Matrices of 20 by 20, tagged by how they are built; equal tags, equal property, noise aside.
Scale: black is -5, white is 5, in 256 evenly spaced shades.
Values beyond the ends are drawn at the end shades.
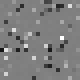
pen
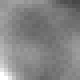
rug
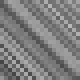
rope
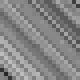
rope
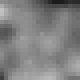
rug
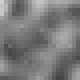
rug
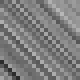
rope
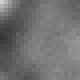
rug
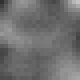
rug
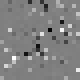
pen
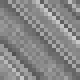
rope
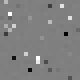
pen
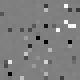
pen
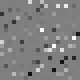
pen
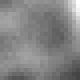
rug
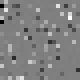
pen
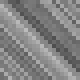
rope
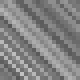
rope
